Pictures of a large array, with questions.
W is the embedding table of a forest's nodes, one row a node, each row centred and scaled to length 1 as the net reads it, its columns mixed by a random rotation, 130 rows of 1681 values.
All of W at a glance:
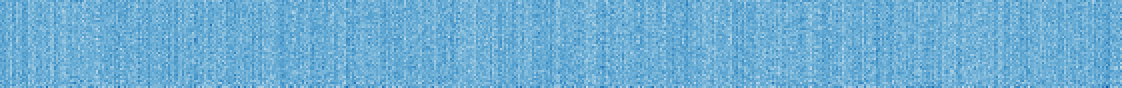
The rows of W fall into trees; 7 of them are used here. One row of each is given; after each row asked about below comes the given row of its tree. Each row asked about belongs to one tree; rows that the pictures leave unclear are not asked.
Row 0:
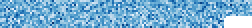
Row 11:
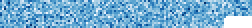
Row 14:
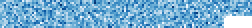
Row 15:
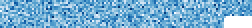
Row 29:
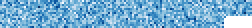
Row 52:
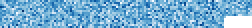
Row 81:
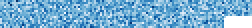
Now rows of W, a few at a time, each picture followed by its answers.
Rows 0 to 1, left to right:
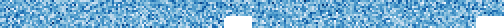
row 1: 0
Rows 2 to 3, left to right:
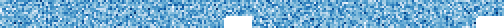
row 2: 15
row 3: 29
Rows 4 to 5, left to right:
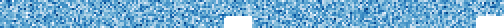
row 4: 11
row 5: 14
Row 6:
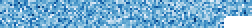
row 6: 29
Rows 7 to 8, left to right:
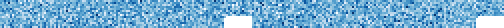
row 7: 81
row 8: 11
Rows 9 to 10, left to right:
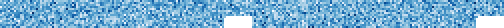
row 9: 0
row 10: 81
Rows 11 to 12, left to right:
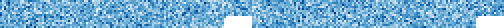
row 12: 15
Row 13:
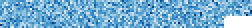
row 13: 14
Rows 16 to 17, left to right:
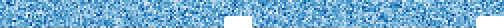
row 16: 11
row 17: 52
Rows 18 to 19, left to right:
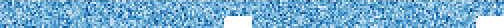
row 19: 29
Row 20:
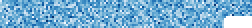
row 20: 15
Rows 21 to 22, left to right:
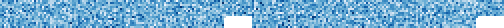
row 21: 81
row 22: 11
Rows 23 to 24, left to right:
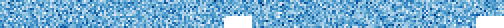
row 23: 81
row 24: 11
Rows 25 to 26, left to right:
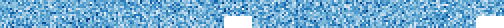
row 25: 81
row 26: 14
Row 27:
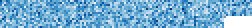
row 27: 29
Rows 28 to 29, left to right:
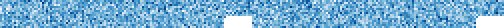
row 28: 15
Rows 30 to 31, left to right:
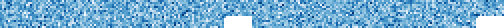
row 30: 11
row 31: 11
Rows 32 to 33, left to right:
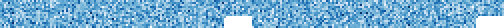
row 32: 81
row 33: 29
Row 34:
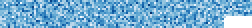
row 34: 14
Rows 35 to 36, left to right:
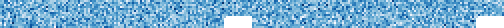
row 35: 81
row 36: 0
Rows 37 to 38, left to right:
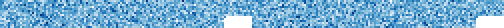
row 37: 14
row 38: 11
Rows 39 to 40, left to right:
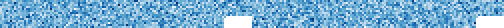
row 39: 15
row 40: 29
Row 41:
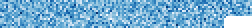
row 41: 0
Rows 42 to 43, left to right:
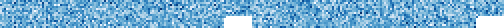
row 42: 15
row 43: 29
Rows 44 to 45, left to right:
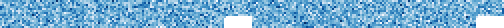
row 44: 52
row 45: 14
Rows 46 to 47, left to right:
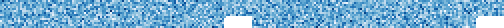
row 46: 0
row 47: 29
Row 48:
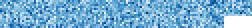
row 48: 81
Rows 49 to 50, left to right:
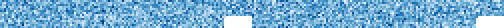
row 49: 0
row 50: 11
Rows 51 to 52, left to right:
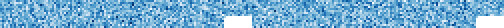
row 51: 81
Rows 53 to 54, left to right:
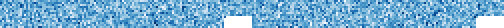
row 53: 29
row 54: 11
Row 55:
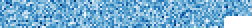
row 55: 11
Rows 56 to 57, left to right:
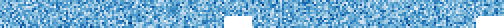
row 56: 81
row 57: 29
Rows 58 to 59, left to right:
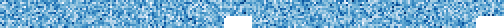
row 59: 29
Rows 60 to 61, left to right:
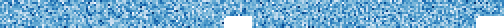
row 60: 29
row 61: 81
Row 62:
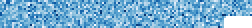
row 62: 11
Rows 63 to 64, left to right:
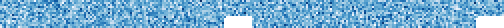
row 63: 29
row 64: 81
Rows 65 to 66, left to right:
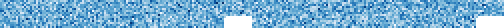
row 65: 81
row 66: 0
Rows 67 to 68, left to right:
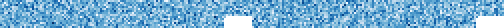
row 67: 14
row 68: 29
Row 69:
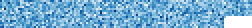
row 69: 11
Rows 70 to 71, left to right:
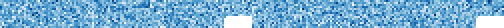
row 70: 52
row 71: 15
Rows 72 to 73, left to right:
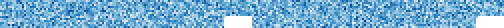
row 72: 0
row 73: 52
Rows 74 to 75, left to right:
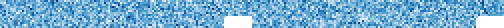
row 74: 52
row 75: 0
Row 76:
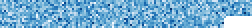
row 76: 29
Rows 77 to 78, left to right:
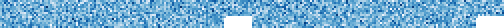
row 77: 81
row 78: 14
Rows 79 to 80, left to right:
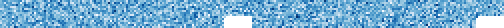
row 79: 14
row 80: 11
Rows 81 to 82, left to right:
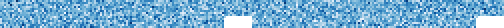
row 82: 0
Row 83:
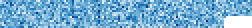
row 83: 52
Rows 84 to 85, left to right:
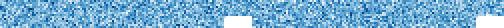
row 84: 52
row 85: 14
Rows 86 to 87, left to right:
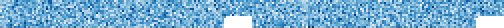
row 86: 15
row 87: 81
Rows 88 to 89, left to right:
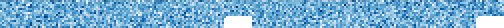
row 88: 11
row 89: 0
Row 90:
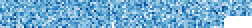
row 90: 29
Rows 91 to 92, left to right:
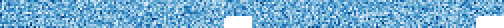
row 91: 11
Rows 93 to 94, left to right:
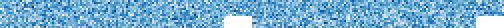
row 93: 14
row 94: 0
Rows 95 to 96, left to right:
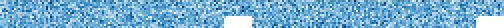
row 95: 15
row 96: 81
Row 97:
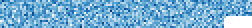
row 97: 0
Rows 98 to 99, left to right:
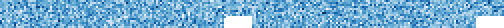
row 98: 29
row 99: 15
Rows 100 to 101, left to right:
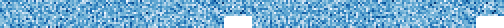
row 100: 81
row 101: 81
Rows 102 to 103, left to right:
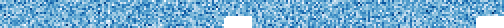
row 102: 52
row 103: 81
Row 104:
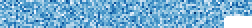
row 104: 14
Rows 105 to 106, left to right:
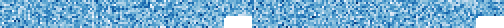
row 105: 52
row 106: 11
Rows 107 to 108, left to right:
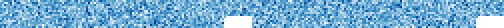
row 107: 29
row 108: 52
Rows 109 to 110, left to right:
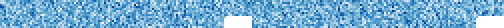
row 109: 52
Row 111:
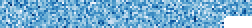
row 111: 29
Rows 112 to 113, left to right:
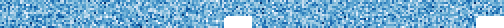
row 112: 11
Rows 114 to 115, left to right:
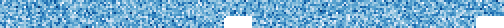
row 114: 29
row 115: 0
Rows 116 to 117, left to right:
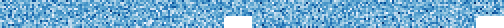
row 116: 0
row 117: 81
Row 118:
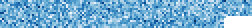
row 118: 29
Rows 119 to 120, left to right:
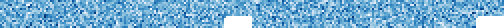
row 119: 11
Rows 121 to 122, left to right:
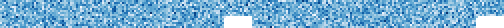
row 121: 14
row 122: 14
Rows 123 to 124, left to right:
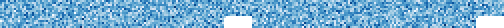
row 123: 0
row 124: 0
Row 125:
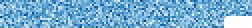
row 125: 0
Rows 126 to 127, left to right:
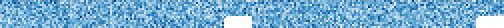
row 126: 29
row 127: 15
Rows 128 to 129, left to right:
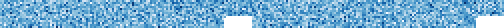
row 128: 81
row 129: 81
